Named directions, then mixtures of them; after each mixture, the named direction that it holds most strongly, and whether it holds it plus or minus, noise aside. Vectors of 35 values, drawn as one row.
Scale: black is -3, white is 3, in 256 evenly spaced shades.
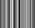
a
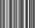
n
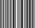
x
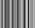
n, minus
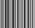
n, minus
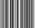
a, minus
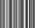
n, plus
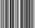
a, minus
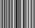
x, minus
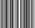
a, minus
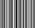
x, minus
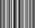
a, plus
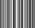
x, plus
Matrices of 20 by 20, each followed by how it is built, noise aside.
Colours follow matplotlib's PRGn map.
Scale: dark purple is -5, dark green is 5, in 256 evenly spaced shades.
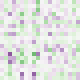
low rank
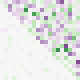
upper triangular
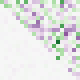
upper triangular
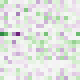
low rank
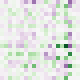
low rank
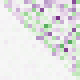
upper triangular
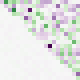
upper triangular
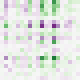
low rank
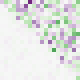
upper triangular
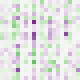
low rank
